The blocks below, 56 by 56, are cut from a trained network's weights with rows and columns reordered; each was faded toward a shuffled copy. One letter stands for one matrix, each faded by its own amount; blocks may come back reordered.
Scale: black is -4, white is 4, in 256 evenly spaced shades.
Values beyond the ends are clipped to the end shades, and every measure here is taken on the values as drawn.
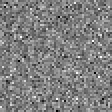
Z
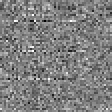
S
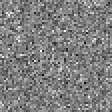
Z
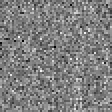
Z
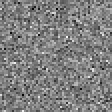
Z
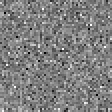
Z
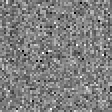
Z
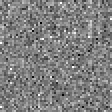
Z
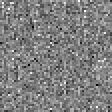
Z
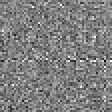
S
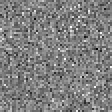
Z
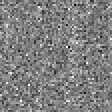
Z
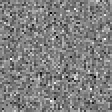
Z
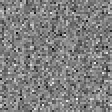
Z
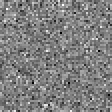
Z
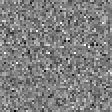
Z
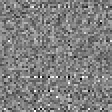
S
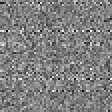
S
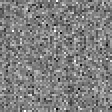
Z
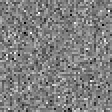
Z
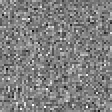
Z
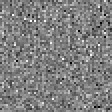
Z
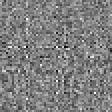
S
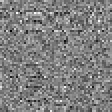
S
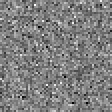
Z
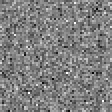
Z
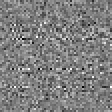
S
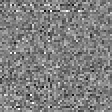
S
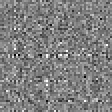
S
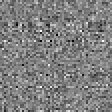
S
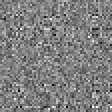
S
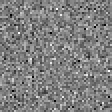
Z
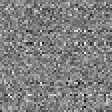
S
